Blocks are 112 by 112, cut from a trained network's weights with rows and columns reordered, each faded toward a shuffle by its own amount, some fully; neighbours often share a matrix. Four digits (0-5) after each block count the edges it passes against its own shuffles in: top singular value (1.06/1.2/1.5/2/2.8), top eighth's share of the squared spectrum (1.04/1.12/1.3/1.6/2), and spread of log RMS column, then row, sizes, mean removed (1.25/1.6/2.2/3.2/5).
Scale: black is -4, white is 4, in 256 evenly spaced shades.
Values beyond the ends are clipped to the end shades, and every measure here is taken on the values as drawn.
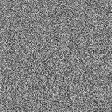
4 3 0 1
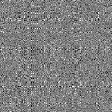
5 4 3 3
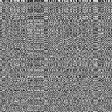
5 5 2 4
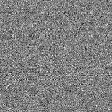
4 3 0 2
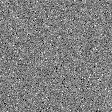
0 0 0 0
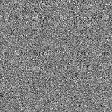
4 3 0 2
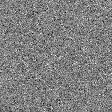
1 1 0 0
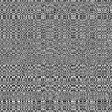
5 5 3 5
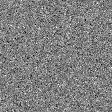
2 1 0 0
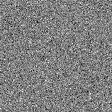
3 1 0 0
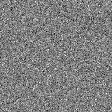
3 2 0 1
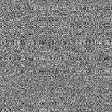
5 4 2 3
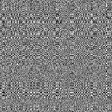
5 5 3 4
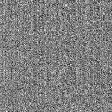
4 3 1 2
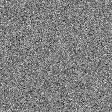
0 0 0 0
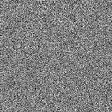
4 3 1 1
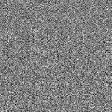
4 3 2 2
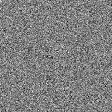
3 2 1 0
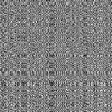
5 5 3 4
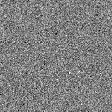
3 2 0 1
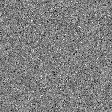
1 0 0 0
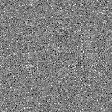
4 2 1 1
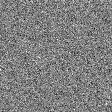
0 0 0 0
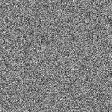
4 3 1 1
